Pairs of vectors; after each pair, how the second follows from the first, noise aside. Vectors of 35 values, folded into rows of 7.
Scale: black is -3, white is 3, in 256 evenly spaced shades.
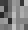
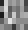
sign-scrambled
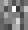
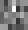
sign-scrambled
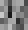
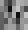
reversed
